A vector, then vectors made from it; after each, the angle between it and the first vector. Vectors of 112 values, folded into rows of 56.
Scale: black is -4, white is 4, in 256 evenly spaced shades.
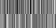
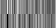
partly opposed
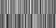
nearly opposite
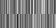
partly opposed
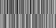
nearly parallel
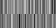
partly opposed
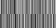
partly opposed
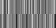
partly aligned
